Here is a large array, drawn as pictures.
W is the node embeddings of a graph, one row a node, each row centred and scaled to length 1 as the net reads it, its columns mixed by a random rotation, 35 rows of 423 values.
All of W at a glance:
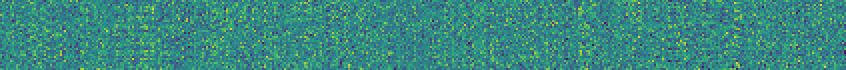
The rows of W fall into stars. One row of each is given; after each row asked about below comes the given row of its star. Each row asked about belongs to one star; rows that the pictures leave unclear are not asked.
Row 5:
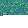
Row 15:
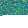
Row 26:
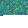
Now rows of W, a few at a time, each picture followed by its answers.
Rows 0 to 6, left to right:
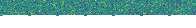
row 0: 15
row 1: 5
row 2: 15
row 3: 26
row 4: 26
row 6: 15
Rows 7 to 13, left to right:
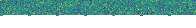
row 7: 15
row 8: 5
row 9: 5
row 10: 5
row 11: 15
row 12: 26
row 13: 26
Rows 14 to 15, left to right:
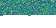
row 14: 5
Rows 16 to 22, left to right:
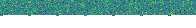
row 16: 5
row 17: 26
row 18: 5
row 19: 15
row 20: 15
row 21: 26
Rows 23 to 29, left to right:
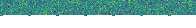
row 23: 5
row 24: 15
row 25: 26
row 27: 26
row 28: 15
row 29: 26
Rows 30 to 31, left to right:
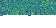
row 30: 15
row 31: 5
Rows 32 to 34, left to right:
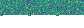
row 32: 5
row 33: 5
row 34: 26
